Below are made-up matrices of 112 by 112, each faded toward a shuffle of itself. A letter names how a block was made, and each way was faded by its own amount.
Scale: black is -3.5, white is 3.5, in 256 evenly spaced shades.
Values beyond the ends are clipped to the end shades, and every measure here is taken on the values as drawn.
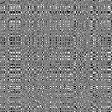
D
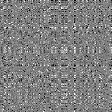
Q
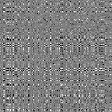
D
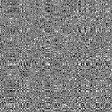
Q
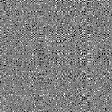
Q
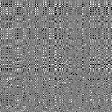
D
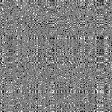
Q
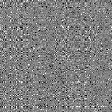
Q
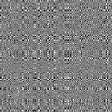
D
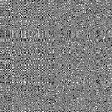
Q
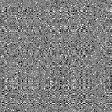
Q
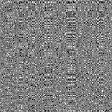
Q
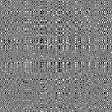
D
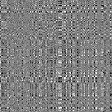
D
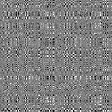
D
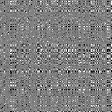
D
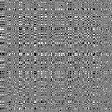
D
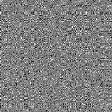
Q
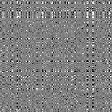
D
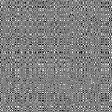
D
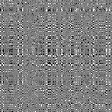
D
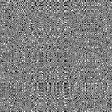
Q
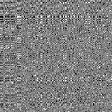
Q
